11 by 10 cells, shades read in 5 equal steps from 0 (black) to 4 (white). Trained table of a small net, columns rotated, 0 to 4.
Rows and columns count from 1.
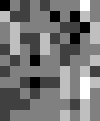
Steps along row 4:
up down same up down up down up up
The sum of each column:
16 21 17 15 22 18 23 15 30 25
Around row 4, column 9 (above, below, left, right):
0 2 0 3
